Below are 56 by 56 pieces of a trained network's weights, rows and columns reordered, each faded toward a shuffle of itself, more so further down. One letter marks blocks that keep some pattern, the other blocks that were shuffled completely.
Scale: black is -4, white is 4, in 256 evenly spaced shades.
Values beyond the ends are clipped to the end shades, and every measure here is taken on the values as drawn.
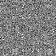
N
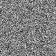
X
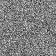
X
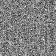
N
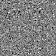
N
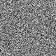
X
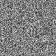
N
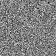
X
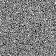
X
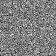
N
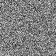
X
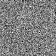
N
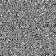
N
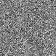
X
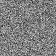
X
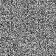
N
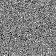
X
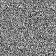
N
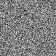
X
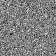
N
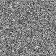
X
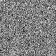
N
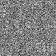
N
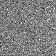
X
